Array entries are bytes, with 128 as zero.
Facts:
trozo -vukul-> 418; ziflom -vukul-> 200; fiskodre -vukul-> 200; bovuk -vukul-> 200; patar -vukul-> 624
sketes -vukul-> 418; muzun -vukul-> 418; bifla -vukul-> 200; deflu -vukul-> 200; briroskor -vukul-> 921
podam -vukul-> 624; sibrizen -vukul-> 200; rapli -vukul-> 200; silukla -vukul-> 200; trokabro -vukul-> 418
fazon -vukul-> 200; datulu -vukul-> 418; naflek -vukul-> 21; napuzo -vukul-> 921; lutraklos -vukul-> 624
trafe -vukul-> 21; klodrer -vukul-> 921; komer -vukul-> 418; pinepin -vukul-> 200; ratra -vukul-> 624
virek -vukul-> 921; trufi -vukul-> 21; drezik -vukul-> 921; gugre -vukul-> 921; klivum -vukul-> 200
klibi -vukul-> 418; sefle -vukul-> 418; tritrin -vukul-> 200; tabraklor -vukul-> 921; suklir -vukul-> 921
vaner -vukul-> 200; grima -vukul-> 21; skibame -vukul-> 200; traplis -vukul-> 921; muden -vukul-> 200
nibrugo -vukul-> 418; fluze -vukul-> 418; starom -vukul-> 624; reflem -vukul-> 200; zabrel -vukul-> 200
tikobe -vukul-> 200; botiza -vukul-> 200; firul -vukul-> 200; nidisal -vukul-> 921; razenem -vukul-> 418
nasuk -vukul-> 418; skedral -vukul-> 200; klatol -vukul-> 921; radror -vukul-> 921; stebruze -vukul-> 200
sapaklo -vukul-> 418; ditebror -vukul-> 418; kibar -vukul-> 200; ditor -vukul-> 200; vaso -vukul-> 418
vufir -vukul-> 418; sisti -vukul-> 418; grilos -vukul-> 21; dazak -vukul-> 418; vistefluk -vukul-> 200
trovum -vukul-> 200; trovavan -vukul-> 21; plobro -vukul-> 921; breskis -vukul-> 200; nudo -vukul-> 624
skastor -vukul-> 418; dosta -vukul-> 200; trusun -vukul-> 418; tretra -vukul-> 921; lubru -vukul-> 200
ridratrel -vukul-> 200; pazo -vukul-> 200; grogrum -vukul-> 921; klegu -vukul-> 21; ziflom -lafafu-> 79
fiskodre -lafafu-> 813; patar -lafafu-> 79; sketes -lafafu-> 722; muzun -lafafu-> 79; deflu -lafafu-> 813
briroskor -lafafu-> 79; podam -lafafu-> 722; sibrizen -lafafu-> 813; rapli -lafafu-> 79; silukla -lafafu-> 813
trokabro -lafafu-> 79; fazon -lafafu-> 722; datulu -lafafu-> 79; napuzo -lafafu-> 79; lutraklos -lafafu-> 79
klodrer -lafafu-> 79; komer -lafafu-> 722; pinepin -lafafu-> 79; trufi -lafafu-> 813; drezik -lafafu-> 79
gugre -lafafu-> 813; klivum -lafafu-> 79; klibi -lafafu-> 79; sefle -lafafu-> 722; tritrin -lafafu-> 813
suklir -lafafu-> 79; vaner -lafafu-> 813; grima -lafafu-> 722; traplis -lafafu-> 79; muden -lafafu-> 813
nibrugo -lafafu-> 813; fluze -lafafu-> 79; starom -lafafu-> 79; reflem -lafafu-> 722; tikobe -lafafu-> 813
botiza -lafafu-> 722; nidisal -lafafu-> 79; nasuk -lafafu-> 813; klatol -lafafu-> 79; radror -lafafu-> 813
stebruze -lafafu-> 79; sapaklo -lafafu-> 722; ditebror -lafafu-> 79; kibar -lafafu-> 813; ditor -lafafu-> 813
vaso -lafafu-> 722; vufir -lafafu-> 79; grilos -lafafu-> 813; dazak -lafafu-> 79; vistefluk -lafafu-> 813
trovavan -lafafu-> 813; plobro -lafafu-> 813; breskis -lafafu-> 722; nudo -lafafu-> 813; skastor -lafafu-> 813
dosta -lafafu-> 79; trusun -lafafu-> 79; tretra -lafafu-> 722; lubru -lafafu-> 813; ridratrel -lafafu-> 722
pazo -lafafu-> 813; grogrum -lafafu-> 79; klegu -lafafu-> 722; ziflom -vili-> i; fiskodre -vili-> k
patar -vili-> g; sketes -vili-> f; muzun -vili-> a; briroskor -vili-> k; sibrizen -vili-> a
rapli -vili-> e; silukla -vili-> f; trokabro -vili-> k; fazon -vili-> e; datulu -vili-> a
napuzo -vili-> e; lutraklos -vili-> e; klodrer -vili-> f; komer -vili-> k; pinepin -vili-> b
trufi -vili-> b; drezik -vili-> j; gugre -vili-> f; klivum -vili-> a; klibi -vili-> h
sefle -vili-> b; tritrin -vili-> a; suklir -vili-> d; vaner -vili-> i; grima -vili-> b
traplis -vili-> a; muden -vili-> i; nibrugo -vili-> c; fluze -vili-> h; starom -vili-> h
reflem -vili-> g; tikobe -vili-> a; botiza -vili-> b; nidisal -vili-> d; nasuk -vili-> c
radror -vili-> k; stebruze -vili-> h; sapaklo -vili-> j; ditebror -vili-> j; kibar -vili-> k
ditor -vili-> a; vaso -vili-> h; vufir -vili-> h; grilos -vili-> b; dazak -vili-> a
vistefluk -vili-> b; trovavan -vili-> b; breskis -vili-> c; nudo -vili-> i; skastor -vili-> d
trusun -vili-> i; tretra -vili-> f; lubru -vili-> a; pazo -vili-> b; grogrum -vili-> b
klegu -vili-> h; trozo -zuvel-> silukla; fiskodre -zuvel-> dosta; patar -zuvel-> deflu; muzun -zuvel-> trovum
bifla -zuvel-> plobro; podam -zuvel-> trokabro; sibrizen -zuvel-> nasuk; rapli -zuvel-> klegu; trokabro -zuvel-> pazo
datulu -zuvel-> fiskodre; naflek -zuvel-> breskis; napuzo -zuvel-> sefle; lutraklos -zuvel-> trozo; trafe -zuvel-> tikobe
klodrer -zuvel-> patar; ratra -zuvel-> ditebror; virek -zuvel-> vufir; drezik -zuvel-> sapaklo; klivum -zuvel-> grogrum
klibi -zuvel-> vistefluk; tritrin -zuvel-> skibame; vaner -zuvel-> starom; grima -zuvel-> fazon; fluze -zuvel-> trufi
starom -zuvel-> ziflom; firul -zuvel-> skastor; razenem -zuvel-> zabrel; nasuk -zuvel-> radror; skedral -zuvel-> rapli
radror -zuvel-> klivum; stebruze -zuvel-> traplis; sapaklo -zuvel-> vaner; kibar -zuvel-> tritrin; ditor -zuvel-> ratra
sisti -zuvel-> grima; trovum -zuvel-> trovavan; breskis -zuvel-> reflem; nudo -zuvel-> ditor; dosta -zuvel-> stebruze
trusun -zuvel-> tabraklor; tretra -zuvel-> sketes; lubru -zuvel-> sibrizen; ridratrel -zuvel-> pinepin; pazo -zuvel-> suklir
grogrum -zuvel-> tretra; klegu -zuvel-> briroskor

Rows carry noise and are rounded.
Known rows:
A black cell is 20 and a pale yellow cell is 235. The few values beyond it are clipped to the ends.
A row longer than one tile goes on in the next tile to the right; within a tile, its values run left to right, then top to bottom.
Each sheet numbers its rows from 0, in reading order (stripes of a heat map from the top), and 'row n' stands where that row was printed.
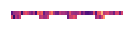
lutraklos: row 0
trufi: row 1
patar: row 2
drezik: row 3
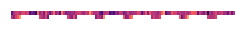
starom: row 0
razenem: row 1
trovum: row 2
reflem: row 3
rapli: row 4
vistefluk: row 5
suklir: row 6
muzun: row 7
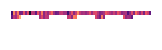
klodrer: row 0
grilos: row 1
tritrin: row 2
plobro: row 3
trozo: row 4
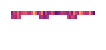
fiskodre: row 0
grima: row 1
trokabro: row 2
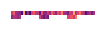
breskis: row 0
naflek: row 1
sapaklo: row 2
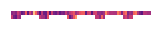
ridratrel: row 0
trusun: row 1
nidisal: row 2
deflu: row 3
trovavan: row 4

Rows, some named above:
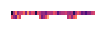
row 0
napuzo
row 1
fazon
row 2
ziflom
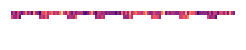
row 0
razenem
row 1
kibar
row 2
pinepin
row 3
nudo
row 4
radror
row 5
sefle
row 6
ditebror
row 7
sisti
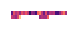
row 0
klegu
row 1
pinepin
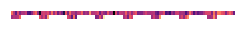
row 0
pinepin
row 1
klibi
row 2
trafe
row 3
silukla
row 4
grogrum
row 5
reflem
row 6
ziflom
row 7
briroskor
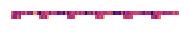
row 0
zabrel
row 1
fluze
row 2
stebruze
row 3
vaso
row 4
dazak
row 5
lubru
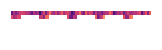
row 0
dazak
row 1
tritrin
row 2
tabraklor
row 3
fazon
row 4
rapli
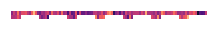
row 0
fiskodre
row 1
podam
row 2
trusun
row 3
skastor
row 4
virek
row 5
skibame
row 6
vufir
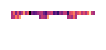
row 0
sketes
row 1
reflem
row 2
kibar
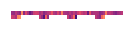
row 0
tikobe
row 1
klatol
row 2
ratra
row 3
traplis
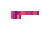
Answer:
plobro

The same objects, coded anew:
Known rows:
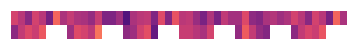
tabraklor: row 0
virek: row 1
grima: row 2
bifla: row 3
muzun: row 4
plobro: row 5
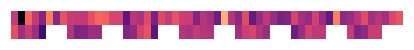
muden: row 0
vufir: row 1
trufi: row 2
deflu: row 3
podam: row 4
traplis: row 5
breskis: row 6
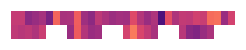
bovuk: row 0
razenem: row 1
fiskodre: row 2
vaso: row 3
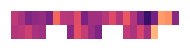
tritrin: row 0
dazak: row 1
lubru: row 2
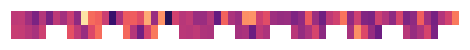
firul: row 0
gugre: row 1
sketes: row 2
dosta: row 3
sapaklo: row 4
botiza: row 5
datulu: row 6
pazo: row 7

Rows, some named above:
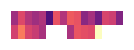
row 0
fiskodre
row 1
radror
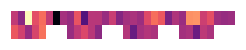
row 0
klodrer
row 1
ratra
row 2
klegu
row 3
sapaklo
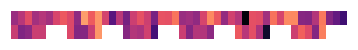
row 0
breskis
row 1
nidisal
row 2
sefle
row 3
starom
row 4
ziflom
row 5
napuzo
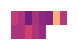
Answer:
tikobe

